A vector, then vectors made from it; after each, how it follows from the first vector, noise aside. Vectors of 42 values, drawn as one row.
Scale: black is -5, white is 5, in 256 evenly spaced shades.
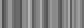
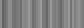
shrunk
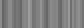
shrunk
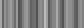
wrapped around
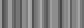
copied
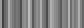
copied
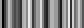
scaled up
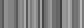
wrapped around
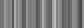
reversed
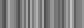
wrapped around
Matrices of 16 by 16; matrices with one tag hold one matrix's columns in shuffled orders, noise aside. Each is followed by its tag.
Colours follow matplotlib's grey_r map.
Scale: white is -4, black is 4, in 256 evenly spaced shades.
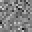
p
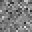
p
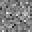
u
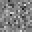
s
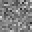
p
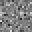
u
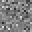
p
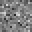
u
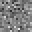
p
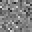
p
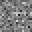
u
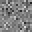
p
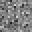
s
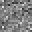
p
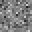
s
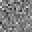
p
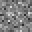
u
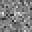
u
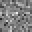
u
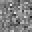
s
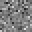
p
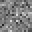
u
